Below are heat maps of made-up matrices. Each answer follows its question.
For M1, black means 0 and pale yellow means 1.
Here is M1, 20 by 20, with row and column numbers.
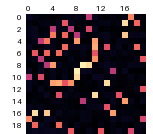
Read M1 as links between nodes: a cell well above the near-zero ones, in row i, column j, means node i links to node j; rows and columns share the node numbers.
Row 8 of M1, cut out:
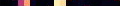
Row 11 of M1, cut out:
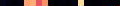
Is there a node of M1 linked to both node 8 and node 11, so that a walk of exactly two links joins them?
yes
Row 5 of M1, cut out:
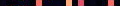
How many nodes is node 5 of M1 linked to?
4
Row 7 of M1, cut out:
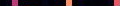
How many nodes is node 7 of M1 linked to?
3
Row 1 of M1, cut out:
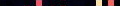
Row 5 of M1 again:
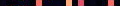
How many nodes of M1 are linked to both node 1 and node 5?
2
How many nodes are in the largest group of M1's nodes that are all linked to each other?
3
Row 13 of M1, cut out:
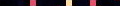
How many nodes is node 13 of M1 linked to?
3
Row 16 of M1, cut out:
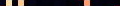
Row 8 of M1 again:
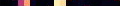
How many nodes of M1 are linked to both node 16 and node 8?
1
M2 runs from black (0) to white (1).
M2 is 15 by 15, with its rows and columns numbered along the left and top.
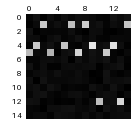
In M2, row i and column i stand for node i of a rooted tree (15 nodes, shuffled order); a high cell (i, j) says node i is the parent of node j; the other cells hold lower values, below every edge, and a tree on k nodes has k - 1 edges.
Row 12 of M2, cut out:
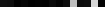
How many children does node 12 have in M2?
2
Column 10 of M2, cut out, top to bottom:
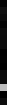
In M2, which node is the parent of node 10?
12
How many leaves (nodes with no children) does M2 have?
11
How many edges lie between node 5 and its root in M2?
1
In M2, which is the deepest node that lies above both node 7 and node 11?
5
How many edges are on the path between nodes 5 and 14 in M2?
3
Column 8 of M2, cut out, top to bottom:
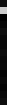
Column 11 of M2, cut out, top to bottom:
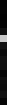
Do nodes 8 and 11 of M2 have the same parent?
no
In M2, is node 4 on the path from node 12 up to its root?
yes
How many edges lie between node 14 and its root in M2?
2
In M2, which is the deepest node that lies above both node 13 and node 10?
12
